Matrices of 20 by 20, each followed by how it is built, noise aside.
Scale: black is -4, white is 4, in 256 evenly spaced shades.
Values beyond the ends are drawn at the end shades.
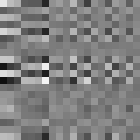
low rank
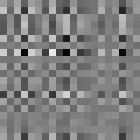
low rank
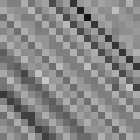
Toeplitz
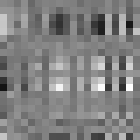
low rank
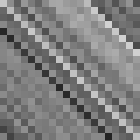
Toeplitz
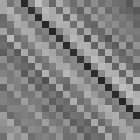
Toeplitz
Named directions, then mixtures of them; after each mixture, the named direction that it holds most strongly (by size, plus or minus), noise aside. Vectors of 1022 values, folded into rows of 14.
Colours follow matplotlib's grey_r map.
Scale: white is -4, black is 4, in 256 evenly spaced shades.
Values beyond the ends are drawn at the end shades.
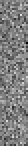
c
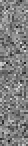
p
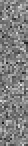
c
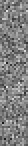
c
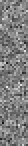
p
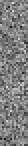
c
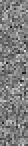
p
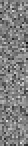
c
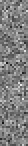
p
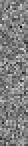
c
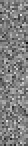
c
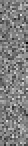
c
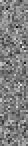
p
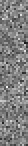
c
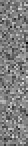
c
